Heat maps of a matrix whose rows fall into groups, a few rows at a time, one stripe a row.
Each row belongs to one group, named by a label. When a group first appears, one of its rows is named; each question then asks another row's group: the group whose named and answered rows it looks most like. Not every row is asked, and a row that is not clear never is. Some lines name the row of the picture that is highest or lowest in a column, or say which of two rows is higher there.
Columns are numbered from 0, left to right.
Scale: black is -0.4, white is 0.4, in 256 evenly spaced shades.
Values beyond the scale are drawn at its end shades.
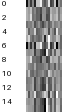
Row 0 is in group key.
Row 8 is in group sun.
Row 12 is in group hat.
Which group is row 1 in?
sun
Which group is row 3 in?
hat
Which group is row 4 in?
sun
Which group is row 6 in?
key
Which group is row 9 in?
sun
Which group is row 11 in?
hat
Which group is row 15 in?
hat
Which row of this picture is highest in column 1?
5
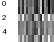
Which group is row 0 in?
key
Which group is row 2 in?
sun
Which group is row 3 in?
hat
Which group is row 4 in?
hat
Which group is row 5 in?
sun
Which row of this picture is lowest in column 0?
1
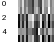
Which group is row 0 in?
sun
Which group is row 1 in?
sun
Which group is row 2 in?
key
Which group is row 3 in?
key
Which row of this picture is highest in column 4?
1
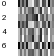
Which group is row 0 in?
key
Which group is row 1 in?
sun
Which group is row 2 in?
hat
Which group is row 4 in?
sun
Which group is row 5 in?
sun
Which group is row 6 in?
key
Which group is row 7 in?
sun
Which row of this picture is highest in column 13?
2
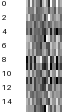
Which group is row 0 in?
sun
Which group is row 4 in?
key
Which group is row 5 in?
hat
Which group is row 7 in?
sun
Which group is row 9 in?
key
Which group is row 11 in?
key
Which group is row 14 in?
sun
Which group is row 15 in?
hat
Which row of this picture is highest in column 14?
8
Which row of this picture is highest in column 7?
8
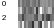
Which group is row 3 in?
sun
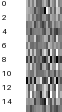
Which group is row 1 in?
hat
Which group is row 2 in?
sun
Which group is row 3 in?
hat
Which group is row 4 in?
key
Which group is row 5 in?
sun
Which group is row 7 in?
sun
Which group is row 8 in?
key
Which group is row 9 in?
sun
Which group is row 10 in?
sun
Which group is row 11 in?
key
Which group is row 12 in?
sun
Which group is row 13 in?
sun
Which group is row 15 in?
key
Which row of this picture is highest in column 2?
13
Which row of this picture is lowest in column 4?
11
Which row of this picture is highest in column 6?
11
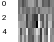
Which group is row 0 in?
key
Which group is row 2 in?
hat
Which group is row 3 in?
hat
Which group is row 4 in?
sun
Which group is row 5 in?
sun
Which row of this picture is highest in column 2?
5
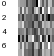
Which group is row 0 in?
hat
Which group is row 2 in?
key
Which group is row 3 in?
sun
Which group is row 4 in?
hat
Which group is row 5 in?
key
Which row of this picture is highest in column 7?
5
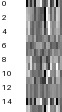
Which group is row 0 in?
key
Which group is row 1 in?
hat
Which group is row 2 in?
hat
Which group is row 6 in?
key
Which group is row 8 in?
sun
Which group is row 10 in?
hat
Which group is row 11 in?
hat
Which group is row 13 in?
hat
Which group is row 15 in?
hat
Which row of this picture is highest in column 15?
9
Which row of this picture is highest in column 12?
9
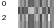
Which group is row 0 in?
sun
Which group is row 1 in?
key
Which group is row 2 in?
sun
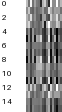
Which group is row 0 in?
sun
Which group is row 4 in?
key
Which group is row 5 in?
key
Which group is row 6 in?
key
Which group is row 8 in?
key
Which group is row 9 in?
key
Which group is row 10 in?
key
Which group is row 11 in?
key
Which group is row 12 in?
sun
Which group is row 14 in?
key
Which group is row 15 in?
key
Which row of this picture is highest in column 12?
0
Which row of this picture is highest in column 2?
0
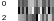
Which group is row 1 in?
key
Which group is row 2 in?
hat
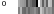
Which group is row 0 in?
hat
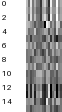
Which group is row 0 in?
sun
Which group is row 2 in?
sun
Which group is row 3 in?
hat
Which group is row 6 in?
sun
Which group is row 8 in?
key
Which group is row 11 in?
key
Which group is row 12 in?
key
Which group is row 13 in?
key
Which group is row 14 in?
hat
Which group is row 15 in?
key
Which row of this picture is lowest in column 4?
13
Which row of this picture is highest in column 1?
3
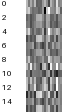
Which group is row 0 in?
sun
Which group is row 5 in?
key
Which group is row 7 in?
key
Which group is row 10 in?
key
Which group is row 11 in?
sun
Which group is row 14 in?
hat
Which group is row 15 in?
key
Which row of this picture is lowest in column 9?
1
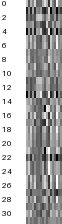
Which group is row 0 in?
sun
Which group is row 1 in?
key
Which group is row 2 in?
key
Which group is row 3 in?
hat
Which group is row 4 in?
key
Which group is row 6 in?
sun
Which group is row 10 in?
sun
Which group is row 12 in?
key
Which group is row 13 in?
key
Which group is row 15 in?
hat
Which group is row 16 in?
sun
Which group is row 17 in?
hat
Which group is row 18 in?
sun
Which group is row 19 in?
sun
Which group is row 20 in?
sun
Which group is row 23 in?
hat
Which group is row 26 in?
sun
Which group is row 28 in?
sun
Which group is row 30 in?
sun
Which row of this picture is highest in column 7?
13
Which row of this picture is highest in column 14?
13
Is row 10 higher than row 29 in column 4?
Yes
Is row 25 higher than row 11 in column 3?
Yes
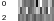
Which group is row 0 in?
hat
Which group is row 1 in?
sun
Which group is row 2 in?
hat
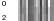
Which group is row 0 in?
sun
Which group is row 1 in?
sun
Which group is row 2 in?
sun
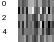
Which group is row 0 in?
key
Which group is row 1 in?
key
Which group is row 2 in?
hat
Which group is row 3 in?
key
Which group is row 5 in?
hat
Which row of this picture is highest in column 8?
0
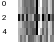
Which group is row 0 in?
hat
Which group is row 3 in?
hat
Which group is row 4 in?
hat
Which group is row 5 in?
sun
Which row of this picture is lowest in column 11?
5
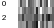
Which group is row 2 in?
key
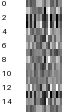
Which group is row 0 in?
key
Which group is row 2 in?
key
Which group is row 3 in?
key
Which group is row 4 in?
hat
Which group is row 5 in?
hat
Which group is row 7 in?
key
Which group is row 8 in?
hat
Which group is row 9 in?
hat
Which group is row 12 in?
sun
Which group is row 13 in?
key
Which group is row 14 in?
hat
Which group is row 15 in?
key
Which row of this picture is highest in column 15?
12
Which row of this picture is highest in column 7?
3
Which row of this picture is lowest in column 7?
12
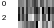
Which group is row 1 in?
key
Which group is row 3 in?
hat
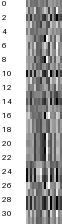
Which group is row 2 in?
key
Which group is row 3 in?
sun
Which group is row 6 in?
sun
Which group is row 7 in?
sun
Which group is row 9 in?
sun
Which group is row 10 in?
key
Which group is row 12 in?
sun
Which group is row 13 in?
key
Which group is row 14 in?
key
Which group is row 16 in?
hat
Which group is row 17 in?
sun
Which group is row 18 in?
sun
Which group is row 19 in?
hat
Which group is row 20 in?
hat
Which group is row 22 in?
hat
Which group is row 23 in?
key
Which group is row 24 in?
key
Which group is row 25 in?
key
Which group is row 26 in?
hat
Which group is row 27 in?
sun
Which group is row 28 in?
key
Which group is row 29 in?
key
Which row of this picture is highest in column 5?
24
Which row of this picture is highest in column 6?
24
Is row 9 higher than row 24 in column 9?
Yes
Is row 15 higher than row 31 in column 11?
Yes
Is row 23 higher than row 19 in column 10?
No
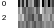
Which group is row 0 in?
key
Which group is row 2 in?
sun
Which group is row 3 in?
hat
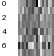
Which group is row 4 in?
hat
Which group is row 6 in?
key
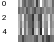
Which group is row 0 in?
hat
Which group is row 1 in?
hat
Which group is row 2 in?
sun
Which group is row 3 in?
sun
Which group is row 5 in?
key
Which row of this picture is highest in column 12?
4
